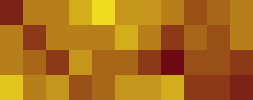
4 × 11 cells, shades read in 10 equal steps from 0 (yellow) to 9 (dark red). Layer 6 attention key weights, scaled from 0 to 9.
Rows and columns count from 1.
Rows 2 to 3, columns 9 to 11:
5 6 4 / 6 6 7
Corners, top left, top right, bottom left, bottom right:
8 4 1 8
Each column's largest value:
8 7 7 6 5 5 7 9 7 7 8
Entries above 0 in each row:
10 11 11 11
